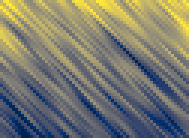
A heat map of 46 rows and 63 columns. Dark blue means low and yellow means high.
Grain: diagonal, down to the right. Average level on the scale: 50%. Slope: up to the top.
